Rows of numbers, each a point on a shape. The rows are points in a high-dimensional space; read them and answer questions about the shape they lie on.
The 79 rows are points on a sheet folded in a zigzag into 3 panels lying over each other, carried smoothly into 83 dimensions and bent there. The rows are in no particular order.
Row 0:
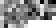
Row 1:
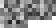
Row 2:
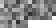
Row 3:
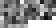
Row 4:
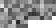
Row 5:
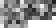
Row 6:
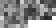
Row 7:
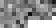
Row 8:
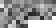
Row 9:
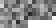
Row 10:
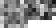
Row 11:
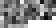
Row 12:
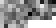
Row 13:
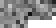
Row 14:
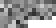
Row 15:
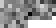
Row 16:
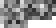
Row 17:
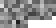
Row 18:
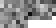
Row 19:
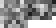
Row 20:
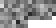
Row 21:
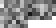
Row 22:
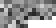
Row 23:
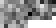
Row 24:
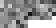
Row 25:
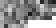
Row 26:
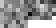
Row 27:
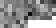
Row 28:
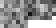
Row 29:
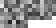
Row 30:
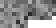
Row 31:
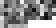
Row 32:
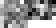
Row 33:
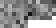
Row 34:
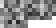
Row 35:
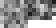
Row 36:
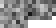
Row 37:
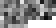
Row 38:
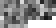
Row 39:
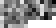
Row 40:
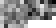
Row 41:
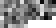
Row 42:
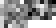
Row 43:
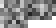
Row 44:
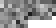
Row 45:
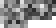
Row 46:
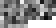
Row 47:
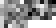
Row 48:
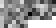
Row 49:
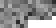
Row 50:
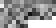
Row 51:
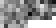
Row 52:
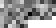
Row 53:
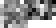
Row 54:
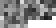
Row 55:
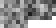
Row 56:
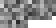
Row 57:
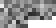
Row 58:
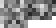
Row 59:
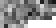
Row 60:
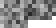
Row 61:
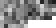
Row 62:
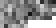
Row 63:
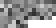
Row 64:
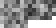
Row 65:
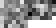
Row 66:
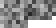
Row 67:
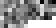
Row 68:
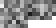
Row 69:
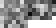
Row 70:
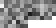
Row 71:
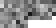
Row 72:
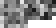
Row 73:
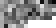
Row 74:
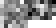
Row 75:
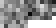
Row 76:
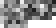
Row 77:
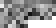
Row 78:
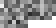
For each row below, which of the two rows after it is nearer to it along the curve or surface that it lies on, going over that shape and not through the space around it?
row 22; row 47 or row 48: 48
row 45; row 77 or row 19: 19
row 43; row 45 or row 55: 45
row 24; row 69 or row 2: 2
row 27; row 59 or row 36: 59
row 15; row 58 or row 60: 60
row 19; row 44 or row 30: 44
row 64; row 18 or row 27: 18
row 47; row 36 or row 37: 36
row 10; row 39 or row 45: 39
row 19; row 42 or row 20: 42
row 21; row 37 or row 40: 40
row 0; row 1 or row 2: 2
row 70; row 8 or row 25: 8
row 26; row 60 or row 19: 60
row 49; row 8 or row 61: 61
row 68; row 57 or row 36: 57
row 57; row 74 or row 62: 74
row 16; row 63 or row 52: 52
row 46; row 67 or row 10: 67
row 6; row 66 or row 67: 67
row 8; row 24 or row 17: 17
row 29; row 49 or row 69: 69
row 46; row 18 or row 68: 18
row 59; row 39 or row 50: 39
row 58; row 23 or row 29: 29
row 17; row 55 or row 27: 55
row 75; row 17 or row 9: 9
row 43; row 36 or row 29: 29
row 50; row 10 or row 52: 52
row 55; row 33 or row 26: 26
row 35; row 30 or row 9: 9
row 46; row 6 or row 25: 6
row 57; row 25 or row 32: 32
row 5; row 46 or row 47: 47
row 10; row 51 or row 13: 51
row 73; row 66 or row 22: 66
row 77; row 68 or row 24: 68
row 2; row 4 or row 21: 4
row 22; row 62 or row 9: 9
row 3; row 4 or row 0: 0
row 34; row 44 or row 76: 76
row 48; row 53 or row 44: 53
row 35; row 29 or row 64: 64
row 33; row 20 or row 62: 62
